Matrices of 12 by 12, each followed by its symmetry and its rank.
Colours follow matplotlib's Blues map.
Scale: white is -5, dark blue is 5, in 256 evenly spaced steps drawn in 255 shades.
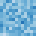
neither, full rank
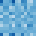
neither, rank two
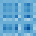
symmetric, rank one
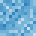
symmetric, full rank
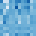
neither, rank two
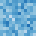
neither, full rank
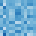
neither, rank two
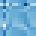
antisymmetric, rank two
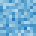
neither, full rank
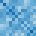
symmetric, full rank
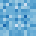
antisymmetric, rank two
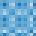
symmetric, rank one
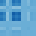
symmetric, rank one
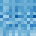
neither, rank two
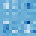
neither, rank two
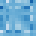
antisymmetric, rank two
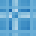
symmetric, rank one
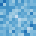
symmetric, full rank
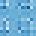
antisymmetric, rank two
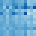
neither, rank two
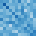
symmetric, full rank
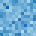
symmetric, full rank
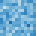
neither, full rank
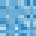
antisymmetric, rank two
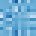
antisymmetric, rank two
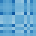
symmetric, rank one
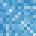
symmetric, full rank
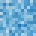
neither, full rank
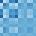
symmetric, rank one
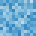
neither, full rank
